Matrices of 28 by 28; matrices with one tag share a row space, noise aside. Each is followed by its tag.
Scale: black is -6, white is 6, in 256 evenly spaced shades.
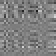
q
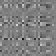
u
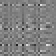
u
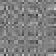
q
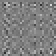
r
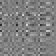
u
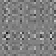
r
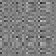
u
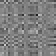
q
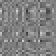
u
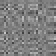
q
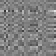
q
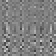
r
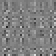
r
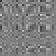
u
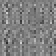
r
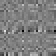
q
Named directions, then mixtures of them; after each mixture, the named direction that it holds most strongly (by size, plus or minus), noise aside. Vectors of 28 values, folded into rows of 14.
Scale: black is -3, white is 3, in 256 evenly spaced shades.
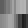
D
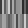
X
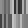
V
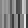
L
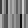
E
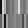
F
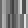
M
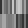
D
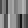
E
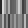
F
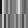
F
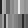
F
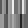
E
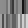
D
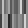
M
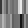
M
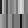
E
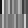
X
